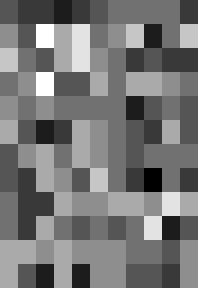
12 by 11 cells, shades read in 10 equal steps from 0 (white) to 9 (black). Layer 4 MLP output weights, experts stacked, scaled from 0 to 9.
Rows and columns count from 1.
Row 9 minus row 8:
-1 0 4 -1 -2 2 -2 -4 -5 -4 -4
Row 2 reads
4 6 0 3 1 5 4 2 8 5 2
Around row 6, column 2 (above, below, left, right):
5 4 3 8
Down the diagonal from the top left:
6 6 6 6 5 4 5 7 4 8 4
